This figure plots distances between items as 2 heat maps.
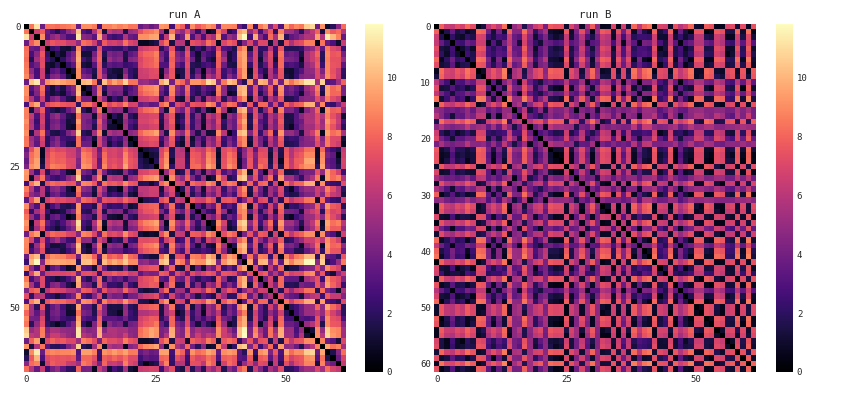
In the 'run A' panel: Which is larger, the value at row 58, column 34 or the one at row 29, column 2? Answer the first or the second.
the first
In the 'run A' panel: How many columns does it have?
62
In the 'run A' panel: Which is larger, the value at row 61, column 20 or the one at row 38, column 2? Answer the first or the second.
the second
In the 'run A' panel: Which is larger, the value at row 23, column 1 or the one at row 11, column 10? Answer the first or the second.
the second
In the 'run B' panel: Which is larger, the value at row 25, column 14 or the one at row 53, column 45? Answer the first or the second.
the second
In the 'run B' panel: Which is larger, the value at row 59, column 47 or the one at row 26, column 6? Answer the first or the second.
the first
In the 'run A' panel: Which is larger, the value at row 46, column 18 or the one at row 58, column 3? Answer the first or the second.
the second
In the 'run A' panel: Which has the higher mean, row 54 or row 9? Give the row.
54
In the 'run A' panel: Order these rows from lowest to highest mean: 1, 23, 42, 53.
53, 1, 23, 42
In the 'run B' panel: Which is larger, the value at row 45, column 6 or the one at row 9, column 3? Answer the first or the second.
the first
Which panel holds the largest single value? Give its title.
run A
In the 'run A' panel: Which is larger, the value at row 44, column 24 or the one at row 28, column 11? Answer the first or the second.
the second
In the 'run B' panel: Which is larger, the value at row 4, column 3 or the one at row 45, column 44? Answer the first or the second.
the second
